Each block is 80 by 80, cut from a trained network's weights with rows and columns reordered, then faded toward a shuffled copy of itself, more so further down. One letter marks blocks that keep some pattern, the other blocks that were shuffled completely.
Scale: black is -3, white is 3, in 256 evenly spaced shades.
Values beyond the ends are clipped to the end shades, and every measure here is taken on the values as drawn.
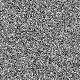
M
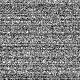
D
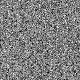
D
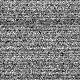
D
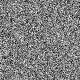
M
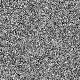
M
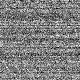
D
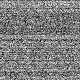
D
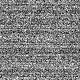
D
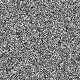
M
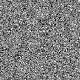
D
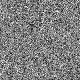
M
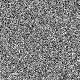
M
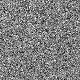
M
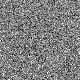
M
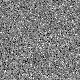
M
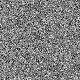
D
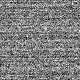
D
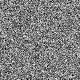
M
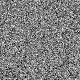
M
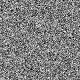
M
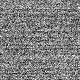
D
